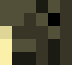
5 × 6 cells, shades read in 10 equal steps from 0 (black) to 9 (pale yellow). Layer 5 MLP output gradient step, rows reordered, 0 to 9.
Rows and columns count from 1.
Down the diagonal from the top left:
3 3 2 2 1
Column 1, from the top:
3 3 8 9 9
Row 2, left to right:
3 3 2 3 0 2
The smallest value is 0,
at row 2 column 5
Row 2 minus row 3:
-5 1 0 1 -3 0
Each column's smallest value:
3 1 1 1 0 2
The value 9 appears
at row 4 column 1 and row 5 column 1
